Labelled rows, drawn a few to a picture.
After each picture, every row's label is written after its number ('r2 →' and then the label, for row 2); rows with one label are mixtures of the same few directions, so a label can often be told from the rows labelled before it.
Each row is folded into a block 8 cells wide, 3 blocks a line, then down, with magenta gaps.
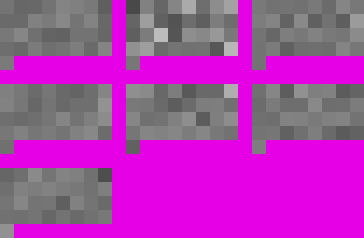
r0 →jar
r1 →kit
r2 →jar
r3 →jar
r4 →jar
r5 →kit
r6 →jar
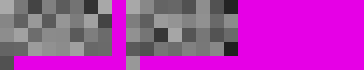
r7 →jar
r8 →kit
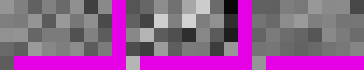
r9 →jar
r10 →jar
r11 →jar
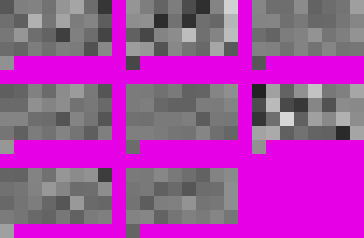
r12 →jar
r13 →jar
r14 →jar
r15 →jar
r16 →jar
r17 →kit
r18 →jar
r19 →jar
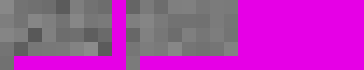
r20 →kit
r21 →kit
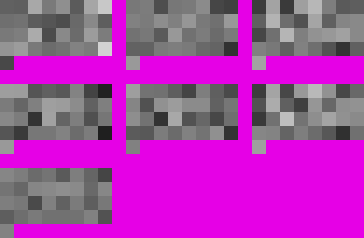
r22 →kit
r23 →kit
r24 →kit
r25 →kit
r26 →kit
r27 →kit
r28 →kit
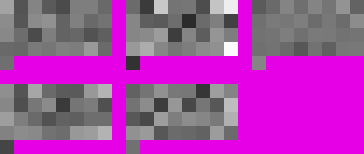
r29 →kit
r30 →kit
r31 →jar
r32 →kit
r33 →jar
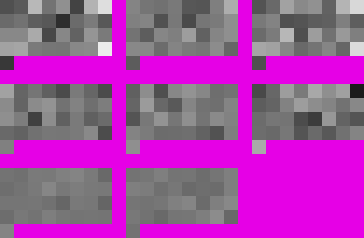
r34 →kit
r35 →jar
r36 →kit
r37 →kit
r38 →kit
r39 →jar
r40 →jar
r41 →jar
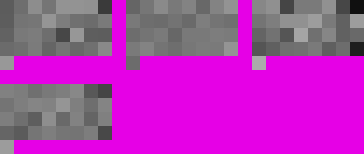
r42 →jar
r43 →kit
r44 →kit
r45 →kit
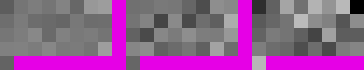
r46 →kit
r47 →jar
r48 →jar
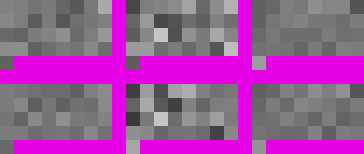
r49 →jar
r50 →kit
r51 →jar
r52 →jar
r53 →kit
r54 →jar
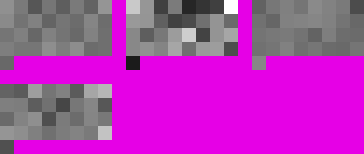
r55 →jar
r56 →jar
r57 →jar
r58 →kit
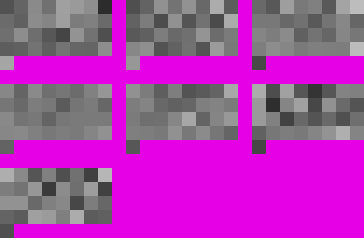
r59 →jar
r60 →jar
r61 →kit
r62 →kit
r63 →jar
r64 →kit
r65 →jar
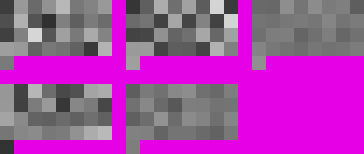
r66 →kit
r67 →jar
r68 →jar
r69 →kit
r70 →kit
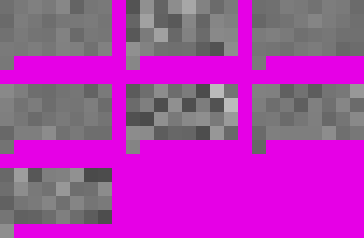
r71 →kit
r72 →kit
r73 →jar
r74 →jar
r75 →jar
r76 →jar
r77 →kit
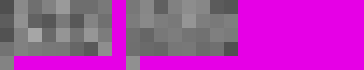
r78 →kit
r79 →kit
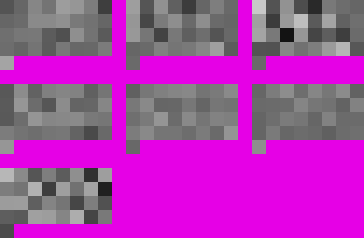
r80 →jar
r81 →kit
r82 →kit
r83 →kit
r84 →kit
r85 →jar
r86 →jar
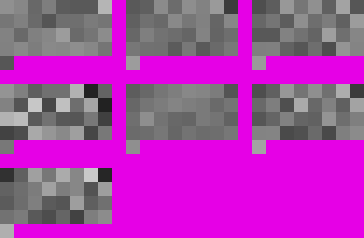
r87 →jar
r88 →jar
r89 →jar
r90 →jar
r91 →jar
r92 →jar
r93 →jar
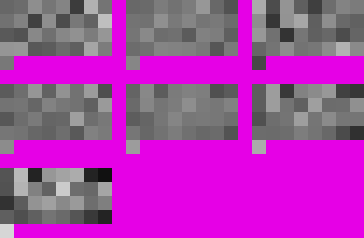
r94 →jar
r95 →jar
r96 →kit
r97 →jar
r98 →kit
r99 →kit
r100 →kit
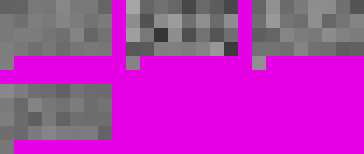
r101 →jar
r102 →kit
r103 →kit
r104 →kit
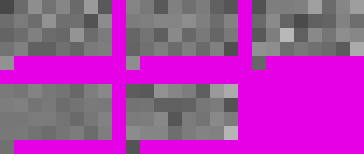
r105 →jar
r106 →kit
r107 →kit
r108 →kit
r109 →kit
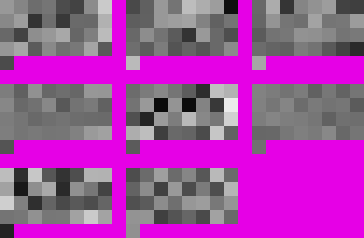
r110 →jar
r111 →jar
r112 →kit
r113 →kit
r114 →jar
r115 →jar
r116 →kit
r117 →jar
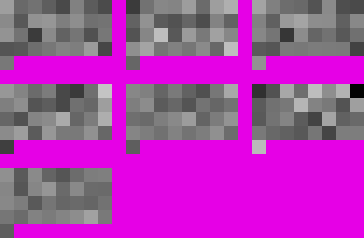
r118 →kit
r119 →kit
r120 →kit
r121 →jar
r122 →jar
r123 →jar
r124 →kit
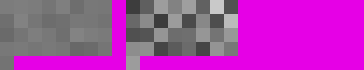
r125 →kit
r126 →jar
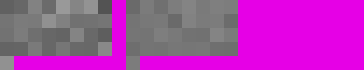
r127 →jar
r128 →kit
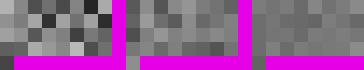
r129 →jar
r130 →kit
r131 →kit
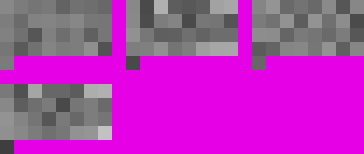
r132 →kit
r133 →kit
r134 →jar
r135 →kit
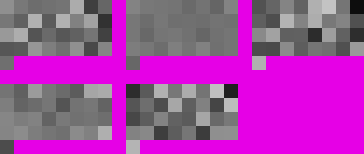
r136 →jar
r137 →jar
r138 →jar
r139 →kit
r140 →jar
